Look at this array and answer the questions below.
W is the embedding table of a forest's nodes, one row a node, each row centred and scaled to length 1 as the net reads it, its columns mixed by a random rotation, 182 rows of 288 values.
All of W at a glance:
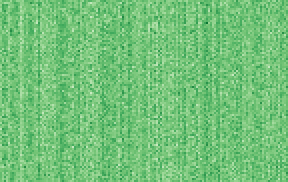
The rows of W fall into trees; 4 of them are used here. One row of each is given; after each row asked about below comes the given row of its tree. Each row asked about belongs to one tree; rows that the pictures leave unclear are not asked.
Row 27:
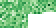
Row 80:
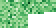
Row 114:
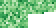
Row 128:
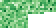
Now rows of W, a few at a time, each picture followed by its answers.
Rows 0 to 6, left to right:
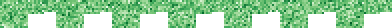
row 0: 114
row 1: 128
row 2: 27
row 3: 27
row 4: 27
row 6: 27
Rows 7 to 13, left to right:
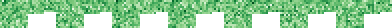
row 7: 128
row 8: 80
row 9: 128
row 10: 128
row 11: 80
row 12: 80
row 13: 114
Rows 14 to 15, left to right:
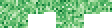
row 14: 27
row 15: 128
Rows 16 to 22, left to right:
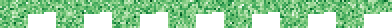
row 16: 27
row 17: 27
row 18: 27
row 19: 128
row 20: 128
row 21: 27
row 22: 128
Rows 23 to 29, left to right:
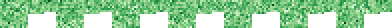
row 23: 128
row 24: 128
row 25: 114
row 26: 128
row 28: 114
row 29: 128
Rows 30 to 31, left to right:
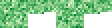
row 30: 114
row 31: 114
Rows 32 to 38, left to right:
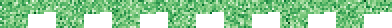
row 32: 27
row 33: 27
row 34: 128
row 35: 114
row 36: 114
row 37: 128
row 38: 128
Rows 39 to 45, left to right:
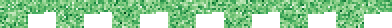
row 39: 27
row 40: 114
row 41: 128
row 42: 128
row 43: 27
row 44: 114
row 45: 128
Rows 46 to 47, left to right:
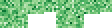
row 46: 128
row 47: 27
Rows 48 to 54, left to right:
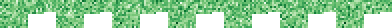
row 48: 27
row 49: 27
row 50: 128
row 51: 128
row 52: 114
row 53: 27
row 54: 128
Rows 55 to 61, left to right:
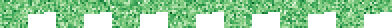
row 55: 128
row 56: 80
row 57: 27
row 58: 114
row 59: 80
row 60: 114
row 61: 27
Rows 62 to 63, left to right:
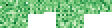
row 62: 27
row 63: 80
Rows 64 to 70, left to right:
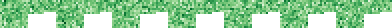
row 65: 128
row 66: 128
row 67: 114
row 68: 114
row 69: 128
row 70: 27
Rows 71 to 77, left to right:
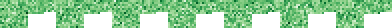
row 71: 27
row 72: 114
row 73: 128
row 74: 80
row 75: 80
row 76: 128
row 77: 114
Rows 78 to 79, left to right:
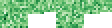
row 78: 114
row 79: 27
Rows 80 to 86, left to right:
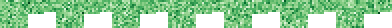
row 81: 27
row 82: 27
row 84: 114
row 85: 128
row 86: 114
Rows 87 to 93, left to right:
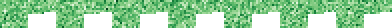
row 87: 114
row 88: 128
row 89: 128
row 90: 128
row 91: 27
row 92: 27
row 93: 27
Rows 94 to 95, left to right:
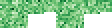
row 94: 27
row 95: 128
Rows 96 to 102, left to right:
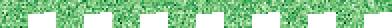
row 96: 114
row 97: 128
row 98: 128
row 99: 27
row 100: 114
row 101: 128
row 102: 128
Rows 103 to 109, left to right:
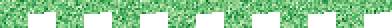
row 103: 114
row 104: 114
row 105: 114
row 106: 27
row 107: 114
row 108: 114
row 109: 80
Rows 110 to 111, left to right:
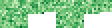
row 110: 114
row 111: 27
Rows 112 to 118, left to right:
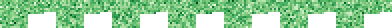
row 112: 27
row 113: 114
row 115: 80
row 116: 128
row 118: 27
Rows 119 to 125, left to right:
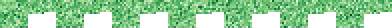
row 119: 114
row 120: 27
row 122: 128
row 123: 128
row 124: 27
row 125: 114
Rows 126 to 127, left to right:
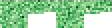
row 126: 27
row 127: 128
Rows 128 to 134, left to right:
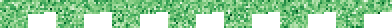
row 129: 128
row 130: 80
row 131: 128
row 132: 114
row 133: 128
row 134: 114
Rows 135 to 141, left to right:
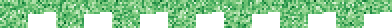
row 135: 27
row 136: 128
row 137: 128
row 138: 27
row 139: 27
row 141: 27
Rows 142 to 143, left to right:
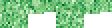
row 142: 128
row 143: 27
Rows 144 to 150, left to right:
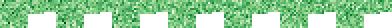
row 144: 128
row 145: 128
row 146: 114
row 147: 114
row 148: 27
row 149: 80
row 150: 114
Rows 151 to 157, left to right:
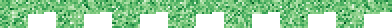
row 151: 27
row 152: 128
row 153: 27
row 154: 27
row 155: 80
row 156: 27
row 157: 128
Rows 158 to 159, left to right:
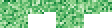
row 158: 128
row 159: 128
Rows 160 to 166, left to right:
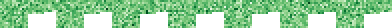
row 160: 114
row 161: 128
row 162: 27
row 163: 80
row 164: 27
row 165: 80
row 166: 114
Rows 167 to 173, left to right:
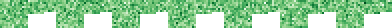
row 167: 114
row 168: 80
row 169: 27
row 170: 128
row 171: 114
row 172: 114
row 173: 80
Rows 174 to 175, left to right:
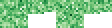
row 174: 114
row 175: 114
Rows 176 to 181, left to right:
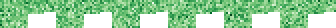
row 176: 80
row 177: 27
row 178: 114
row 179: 114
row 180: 114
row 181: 27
